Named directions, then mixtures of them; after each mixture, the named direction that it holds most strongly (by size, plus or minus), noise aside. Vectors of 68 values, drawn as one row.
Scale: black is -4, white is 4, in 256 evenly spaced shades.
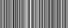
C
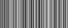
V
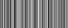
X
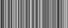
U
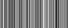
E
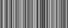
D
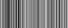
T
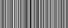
C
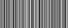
C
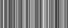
E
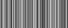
D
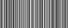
C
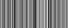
D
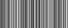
V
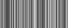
D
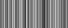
D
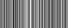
C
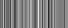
X
